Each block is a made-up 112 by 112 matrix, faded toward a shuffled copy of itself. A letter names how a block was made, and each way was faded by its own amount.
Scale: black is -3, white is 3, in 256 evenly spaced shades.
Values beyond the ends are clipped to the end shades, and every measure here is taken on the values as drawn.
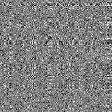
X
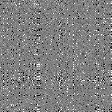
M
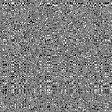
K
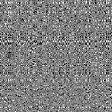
X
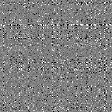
M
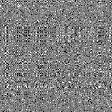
K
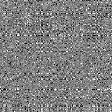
K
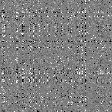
M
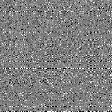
K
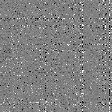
M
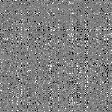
M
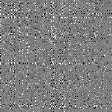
M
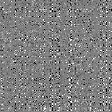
M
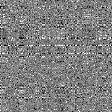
K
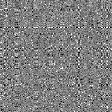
X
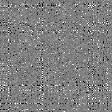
M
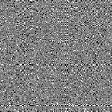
X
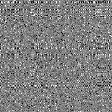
K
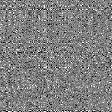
K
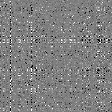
M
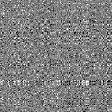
X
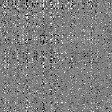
M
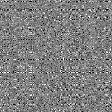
K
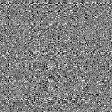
K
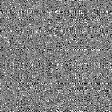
K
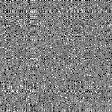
K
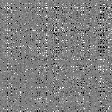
M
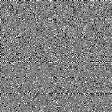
K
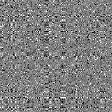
X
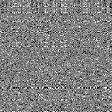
K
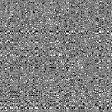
X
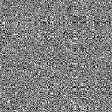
X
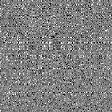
K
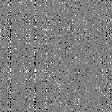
M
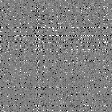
M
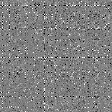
M
